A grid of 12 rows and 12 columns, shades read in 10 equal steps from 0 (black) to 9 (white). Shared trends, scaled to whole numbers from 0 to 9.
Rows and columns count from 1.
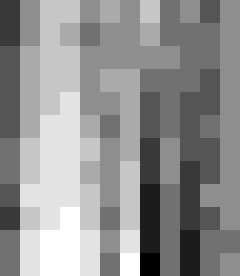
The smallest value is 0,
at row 12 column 8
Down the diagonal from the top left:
2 5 7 7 5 4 6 2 4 2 4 5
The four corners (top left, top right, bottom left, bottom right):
2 5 4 5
